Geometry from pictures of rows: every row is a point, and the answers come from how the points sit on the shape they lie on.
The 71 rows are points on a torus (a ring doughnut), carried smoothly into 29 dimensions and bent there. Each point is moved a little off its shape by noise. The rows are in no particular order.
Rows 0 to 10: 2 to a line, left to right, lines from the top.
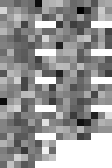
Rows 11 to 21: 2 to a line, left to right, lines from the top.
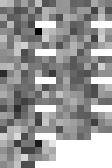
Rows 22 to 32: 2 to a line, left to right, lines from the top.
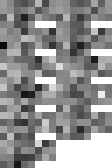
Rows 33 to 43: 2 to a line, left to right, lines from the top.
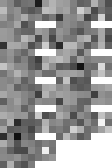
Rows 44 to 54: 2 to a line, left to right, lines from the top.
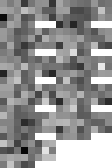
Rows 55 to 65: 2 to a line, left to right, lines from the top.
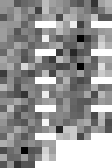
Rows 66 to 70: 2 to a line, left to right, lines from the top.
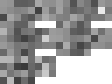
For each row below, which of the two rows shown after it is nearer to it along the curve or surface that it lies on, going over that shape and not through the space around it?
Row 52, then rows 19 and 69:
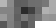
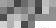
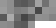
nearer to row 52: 69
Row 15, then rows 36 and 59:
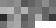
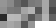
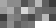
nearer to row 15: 59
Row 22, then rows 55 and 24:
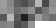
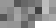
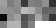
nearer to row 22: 55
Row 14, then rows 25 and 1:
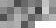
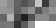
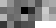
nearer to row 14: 25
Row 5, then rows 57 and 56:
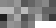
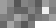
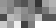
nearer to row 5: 56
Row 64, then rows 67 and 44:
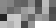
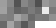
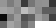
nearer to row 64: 44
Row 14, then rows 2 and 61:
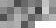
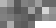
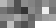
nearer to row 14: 61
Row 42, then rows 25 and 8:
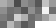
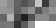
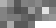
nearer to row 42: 8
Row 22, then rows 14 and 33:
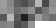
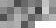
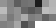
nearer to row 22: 14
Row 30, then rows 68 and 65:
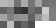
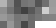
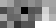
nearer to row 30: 65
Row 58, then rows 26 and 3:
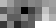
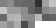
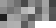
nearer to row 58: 26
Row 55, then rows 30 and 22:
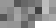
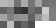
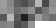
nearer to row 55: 22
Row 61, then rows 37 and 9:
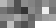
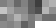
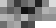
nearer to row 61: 37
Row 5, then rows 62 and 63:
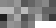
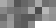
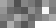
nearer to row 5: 62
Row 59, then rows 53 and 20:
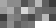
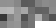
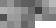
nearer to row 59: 53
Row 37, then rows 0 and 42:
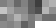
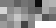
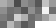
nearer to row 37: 0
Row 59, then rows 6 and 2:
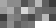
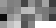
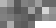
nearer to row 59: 6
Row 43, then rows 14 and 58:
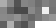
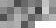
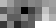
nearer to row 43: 14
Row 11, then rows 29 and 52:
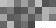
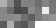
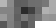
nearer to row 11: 29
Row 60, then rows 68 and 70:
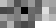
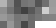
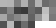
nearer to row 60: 70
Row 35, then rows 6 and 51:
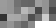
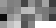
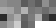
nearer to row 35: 6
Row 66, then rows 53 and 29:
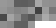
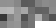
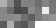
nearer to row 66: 53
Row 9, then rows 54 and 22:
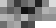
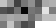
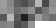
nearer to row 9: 54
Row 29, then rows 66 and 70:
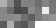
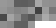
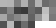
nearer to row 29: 70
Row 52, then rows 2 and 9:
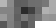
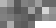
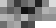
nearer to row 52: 9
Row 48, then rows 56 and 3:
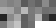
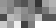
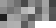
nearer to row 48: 56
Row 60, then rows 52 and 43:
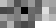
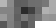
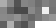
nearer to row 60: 43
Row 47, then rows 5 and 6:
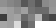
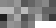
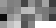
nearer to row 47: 5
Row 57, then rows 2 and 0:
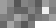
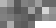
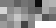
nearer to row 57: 2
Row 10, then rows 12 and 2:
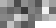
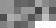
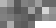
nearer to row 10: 2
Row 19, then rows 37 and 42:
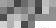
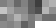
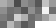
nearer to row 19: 42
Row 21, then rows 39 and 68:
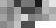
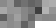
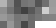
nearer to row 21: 68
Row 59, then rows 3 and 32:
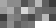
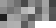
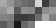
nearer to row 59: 3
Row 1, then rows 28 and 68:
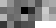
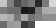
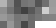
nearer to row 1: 28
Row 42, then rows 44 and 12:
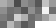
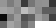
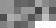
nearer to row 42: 12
